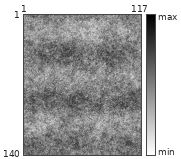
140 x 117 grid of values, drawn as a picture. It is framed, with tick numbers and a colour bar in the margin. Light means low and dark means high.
Stripes: horizontal, repeating 3 times. Seam: none. Histogram: bell-shaped. Grain: blotchy.
